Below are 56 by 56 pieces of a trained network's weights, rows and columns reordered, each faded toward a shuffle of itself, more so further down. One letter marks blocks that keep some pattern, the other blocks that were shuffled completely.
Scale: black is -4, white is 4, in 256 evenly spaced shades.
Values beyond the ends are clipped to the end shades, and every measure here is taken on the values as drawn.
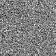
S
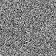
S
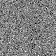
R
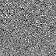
S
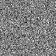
S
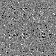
S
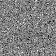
R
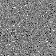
S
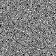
R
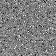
R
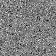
R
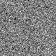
R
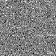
S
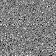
S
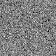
S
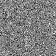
S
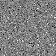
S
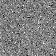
R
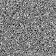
S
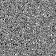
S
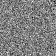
R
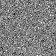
R
